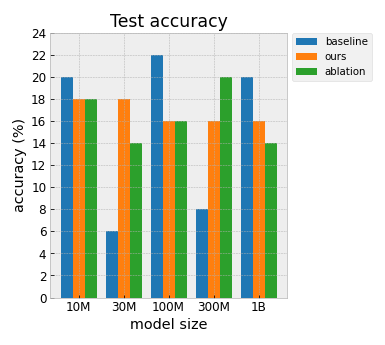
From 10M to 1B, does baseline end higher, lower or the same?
the same
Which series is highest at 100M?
baseline
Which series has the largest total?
ours
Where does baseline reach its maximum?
100M
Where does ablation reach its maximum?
300M
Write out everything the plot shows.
Title: Test accuracy
x-axis: model size, ticks 10M 30M 100M 300M 1B
y-axis: accuracy (%), ticks 0 2 4 6 8 10 12 14 16 18 20 22 24
Legend: baseline, ours, ablation
Values:
baseline: 20 6 22 8 20
ours: 18 18 16 16 16
ablation: 18 14 16 20 14
